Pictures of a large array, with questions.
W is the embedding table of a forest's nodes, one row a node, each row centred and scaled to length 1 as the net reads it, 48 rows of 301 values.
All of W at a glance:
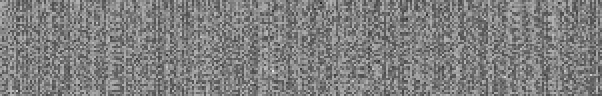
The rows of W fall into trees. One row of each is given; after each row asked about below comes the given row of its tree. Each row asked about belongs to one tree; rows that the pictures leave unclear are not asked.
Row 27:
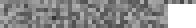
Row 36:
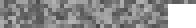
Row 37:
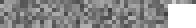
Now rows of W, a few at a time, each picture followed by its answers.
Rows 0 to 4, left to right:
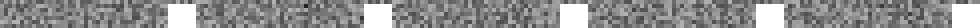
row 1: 27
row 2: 27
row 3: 27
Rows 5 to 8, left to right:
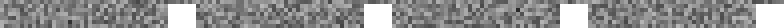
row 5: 27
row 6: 36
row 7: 36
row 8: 27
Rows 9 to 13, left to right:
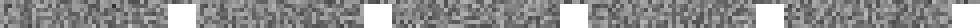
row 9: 27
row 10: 27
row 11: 36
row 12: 27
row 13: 27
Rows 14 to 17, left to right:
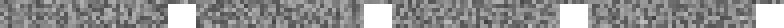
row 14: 36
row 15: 37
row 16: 27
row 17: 27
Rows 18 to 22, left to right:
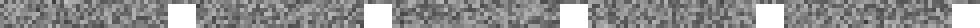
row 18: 36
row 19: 36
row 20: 36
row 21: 27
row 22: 37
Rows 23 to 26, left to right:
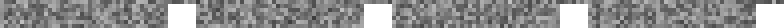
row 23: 36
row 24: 37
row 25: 27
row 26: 36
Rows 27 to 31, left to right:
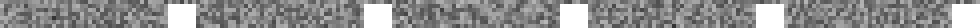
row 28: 37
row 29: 36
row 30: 27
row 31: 27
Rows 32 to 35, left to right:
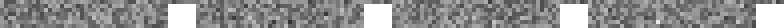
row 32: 36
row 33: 37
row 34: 37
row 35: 36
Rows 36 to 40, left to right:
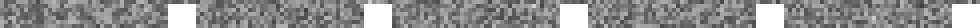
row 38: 37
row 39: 36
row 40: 27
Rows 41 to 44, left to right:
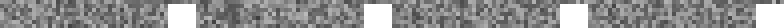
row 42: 36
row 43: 27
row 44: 27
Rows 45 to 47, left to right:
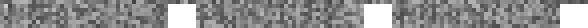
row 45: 36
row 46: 27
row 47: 36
